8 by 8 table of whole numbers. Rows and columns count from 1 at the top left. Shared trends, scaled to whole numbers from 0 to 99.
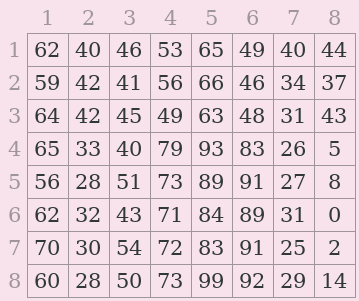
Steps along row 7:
down up up up up down down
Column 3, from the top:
46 41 45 40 51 43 54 50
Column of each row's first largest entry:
5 5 1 5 6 6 6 5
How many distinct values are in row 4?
8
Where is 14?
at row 8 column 8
